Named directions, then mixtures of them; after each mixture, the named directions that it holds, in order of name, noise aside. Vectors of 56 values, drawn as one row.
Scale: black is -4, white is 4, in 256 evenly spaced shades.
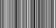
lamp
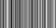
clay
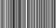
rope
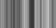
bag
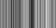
bag, clay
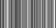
clay, lamp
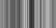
bag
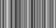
clay, lamp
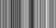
bag, clay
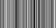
lamp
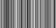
lamp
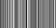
lamp, rope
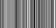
lamp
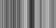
bag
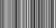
lamp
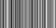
clay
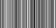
lamp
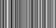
clay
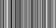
clay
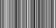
lamp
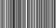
rope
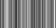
clay, lamp
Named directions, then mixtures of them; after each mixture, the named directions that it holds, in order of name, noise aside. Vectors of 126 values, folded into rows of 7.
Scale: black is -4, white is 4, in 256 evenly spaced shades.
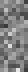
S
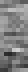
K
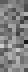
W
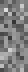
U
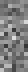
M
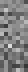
K, M, S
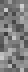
M, U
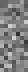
M, W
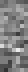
K, W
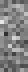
K, M, W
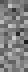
M, W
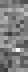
K, W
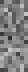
U, W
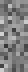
M, U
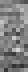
K, M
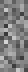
M, S, U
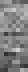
K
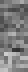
K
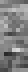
K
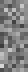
U, W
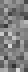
M, S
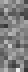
S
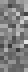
W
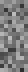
U
